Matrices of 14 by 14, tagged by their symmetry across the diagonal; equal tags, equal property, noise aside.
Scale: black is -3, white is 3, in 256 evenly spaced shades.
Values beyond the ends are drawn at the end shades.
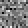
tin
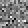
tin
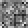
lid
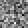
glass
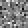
glass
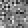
glass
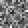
lid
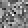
glass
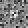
lid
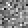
tin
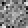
lid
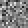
glass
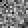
lid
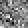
tin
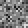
lid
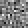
glass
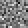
glass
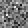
lid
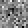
tin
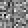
tin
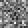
tin
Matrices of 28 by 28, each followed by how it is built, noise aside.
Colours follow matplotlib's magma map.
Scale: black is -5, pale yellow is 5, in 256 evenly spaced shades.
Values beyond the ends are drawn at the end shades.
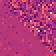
upper triangular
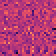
low rank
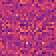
low rank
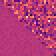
upper triangular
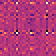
low rank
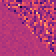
upper triangular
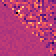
upper triangular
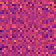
low rank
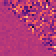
upper triangular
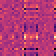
low rank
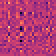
low rank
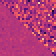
upper triangular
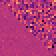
upper triangular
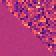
upper triangular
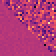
upper triangular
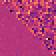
upper triangular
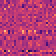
low rank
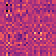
low rank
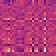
low rank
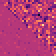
upper triangular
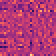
low rank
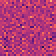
low rank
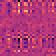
low rank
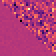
upper triangular
